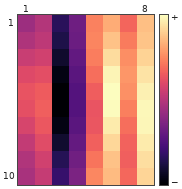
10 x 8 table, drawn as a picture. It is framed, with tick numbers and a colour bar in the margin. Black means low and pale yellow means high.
Upright stripes repeat 2 times across the table. The ninth with the highest average is the middle right. Streaks run downward. There is an overall slope up to the right.
